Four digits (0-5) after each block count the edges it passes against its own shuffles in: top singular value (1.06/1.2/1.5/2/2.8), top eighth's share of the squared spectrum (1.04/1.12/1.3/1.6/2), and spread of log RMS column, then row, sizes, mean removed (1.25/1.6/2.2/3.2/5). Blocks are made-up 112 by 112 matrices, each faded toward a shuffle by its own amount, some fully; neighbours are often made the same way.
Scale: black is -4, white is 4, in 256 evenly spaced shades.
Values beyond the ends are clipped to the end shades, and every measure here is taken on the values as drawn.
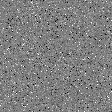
0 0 0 0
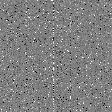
3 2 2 0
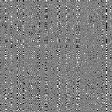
5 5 4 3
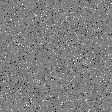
0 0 0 0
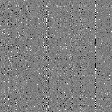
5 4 3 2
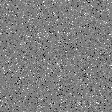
2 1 0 0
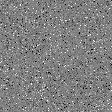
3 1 0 0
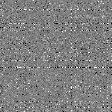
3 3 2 3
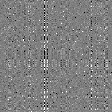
5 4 3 1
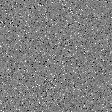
3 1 0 0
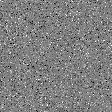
2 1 0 0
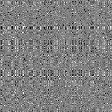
5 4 3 3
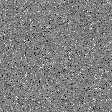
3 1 0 0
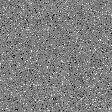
0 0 0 0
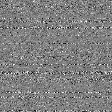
2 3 0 4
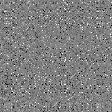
4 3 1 2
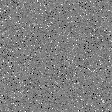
0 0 0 0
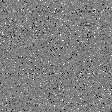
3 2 0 1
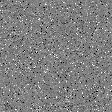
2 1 0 0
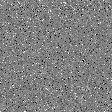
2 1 0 0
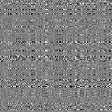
5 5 3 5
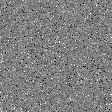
2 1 0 0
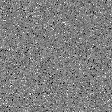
3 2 0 1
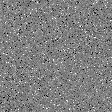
0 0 0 0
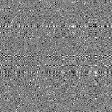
5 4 2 3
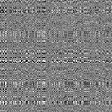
5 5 4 4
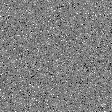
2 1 0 0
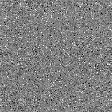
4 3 1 1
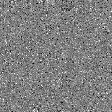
3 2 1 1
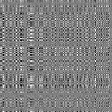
5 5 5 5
